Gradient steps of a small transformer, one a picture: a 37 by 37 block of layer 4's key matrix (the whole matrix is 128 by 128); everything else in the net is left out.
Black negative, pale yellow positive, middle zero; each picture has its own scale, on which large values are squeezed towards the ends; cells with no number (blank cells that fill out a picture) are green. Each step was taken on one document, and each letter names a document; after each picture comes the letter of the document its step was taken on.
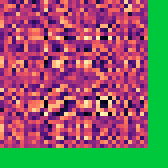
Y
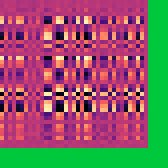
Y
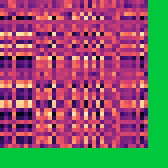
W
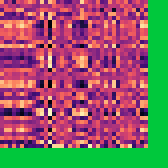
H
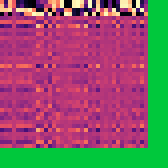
H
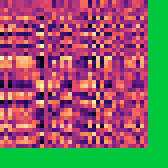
W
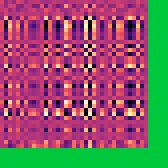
H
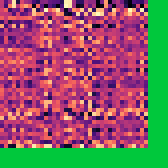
H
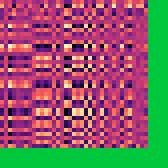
H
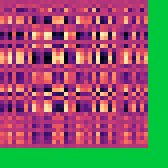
Y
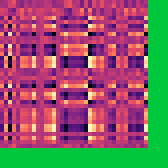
W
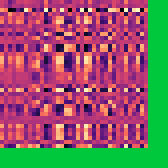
Y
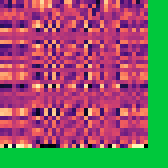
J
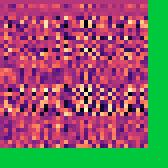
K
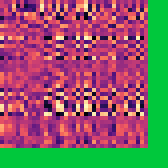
K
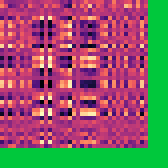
J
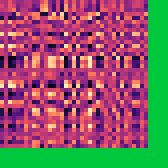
W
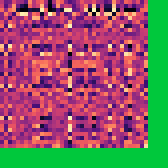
K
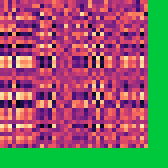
W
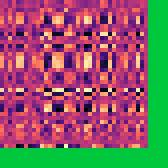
Y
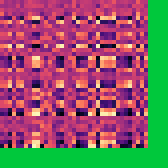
J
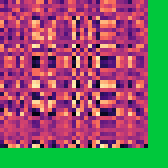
J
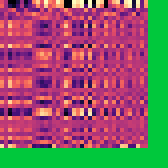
H
